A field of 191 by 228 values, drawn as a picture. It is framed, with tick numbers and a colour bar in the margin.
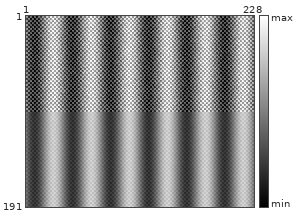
On average the colour sits 50% of the way up the scale. No overall slope runs across the table. Stripes running up and down repeat 6 times from left to right. The bottom part is calmer, past a seam about 50% of the way down.
